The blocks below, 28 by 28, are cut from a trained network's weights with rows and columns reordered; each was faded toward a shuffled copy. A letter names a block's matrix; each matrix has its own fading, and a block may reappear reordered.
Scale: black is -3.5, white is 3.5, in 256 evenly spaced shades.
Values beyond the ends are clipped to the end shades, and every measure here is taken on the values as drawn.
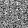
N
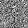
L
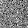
N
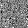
L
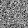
L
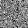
L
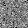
L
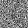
L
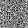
N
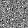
L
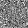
L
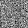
N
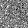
N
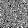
N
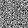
N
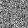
L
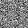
N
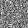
N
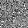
L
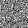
N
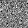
L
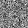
N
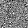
L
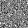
N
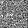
N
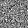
N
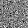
N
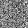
N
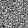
L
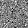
L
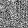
N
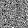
L
